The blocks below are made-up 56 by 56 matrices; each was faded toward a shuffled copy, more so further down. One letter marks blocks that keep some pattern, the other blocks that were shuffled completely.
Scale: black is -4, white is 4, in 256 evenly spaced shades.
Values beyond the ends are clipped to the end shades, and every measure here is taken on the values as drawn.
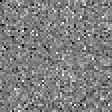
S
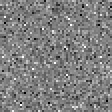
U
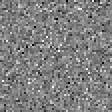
U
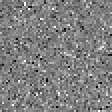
U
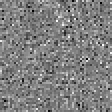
S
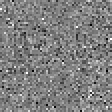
S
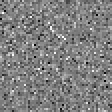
U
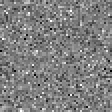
U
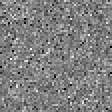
U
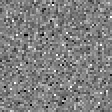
U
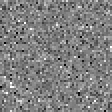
S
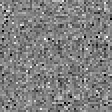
S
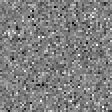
U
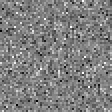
U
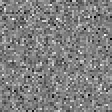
S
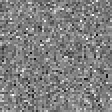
S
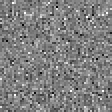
S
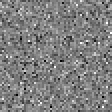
S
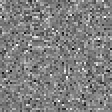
S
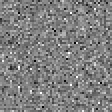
S
